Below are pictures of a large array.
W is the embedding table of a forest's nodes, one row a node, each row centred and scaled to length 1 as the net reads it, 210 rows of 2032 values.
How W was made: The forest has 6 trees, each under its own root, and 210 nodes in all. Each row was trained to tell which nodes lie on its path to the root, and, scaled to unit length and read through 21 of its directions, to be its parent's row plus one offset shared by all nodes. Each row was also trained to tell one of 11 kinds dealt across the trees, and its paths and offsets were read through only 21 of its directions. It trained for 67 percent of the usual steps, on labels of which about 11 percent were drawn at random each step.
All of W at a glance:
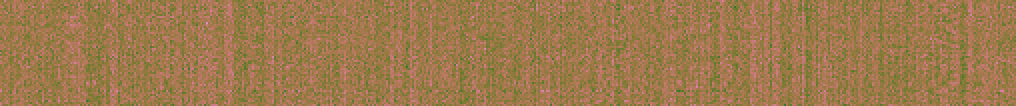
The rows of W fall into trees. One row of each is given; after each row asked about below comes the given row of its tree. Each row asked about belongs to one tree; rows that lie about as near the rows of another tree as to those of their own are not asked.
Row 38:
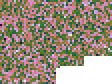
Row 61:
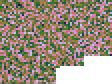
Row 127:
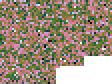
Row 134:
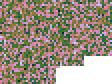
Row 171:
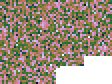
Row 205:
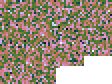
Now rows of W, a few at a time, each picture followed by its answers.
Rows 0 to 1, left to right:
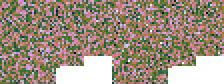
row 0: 171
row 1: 127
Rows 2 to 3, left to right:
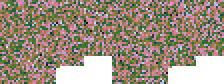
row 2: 171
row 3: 38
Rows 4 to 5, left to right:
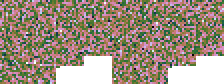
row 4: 38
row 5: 171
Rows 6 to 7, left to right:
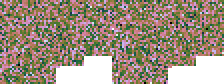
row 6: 127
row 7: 61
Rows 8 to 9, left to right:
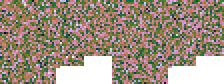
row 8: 61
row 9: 61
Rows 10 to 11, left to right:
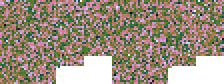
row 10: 171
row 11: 134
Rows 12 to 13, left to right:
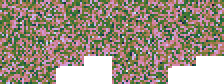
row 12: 171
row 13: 171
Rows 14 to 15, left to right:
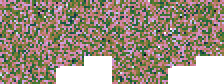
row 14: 134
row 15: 127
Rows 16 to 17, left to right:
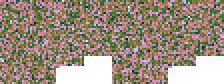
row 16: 134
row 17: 171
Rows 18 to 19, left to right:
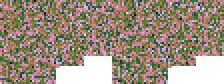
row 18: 61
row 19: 61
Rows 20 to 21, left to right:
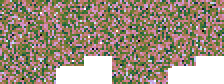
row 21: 171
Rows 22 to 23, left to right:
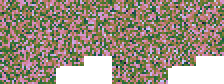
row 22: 205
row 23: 61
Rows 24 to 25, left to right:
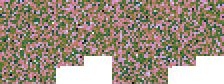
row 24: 205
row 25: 127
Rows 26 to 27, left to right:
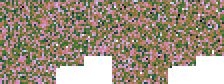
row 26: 171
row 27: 134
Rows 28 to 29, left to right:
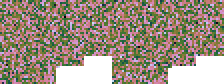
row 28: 61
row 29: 171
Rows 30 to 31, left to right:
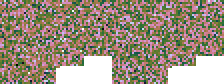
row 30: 38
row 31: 134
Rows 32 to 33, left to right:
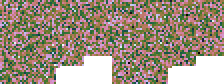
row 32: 61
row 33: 127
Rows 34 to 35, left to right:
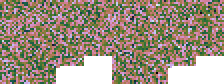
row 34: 127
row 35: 127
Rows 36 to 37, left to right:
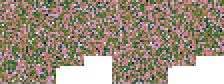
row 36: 61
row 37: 127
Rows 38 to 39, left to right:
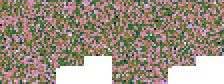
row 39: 171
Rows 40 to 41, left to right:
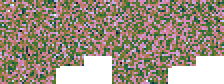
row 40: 61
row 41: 127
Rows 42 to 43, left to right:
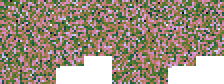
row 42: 171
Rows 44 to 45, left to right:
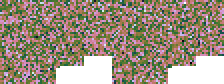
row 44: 61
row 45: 171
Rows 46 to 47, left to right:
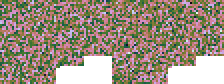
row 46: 38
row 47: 171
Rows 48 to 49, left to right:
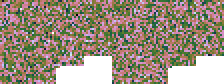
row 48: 134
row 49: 38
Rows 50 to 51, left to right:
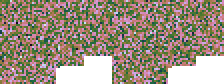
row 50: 38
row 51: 127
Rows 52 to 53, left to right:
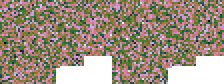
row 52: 205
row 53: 205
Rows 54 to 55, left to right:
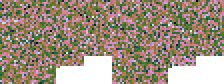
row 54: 127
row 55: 134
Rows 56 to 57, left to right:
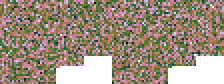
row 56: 127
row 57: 38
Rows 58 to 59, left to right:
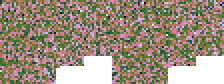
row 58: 171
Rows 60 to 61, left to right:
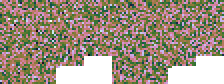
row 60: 127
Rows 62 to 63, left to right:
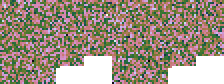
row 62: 171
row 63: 127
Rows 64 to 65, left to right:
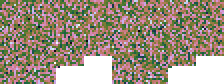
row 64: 171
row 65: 134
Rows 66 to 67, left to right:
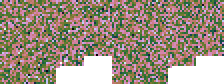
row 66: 127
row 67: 61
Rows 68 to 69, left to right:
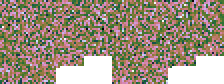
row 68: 38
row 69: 38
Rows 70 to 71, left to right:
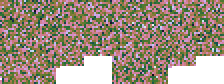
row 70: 171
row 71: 127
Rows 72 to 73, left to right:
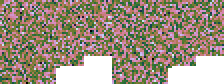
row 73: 171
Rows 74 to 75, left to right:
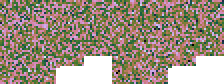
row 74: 127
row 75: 171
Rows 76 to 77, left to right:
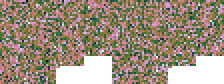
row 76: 127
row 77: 171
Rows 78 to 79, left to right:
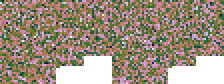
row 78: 38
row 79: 38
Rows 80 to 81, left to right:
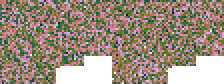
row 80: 205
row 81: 171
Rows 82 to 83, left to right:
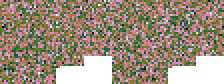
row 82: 61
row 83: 61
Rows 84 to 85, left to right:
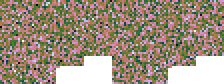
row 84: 38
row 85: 134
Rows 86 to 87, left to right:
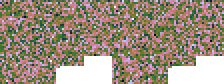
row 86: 205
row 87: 61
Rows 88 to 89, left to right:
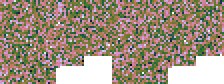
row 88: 134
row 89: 127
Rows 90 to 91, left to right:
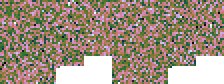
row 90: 205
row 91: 38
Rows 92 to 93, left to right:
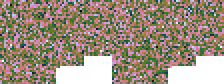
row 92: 134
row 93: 127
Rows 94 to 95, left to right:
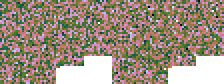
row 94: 38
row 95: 127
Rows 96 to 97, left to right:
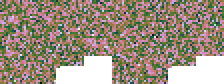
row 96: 61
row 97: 61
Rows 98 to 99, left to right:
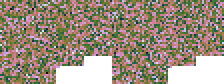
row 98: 127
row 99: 61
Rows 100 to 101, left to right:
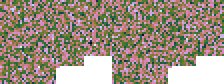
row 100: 61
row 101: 171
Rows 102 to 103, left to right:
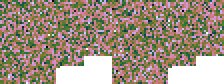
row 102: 38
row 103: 171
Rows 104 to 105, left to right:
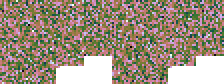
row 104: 127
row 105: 61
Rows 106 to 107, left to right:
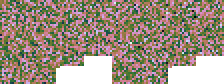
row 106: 205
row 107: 61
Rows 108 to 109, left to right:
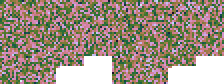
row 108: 171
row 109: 171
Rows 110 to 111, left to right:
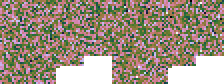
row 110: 134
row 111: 171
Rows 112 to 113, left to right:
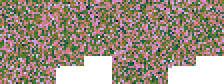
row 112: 134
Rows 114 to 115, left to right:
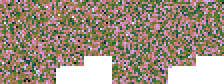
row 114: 134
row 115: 127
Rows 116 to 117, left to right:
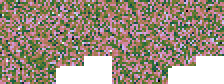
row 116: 127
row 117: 61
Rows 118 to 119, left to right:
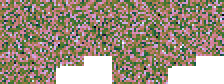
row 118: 171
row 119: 61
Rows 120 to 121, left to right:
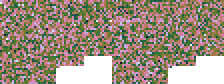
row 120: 127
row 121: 127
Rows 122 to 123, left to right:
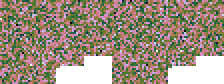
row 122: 171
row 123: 171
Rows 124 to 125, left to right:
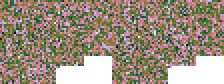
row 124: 171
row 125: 127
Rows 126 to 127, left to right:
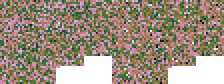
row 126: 127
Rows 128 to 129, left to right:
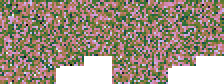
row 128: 134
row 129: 171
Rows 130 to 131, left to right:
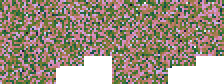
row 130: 134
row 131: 61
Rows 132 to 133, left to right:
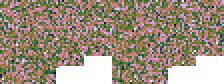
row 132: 127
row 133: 61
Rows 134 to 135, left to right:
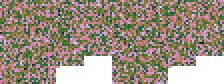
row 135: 134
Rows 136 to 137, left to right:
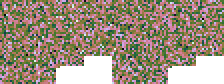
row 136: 134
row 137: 134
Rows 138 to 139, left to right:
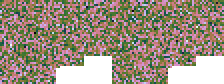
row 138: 134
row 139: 205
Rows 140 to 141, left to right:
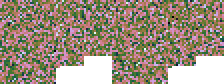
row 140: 61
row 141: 38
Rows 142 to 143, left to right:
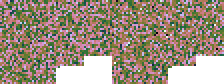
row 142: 134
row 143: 61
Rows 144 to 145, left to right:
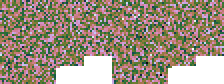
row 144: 61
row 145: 171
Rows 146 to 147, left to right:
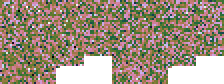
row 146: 134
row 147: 205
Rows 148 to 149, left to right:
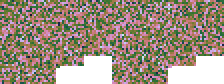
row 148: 171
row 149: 127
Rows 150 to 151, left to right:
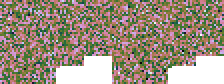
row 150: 134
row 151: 61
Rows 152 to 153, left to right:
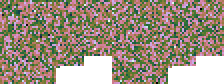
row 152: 134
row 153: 61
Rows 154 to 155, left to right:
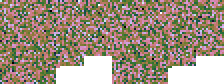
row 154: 127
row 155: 134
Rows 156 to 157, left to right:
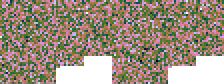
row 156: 171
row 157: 127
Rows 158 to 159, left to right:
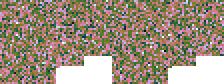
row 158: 134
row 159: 61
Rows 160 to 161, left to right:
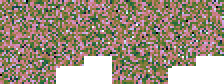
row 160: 127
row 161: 61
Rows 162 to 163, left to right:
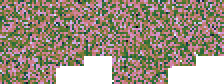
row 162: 171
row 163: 127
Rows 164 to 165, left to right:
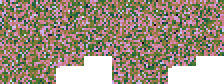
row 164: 127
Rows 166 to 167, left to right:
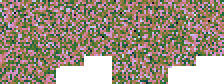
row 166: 127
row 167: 205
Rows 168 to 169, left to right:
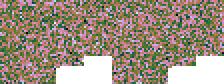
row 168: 205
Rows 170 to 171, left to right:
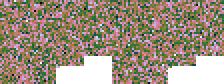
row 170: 127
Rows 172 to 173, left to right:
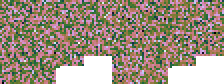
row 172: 171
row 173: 38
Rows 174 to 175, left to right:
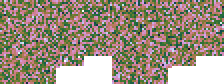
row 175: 134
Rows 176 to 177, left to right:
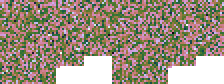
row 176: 205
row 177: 127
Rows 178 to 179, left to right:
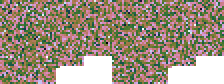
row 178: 171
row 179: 134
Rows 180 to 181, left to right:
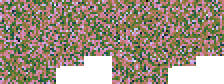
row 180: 134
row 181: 61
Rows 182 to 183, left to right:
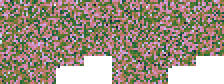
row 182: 171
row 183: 134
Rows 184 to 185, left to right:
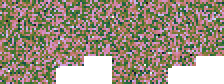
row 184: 171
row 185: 171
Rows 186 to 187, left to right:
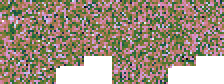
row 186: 134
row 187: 205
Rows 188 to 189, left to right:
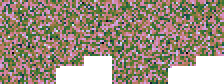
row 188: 134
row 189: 127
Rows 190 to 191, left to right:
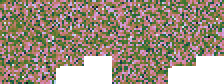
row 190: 171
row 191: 127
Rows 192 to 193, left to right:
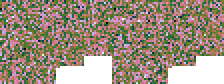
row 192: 61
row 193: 127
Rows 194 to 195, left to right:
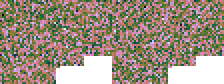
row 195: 61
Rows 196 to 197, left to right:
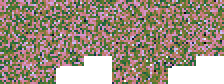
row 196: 205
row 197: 61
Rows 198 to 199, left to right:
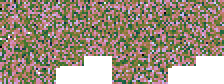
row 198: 61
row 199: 171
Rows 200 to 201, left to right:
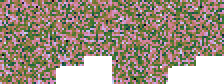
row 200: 134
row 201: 134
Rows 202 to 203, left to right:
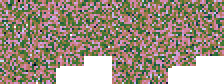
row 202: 134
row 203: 134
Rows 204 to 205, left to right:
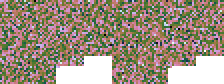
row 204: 127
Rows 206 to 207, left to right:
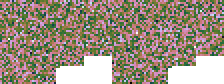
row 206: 134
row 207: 61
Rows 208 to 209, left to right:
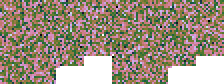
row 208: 61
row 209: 205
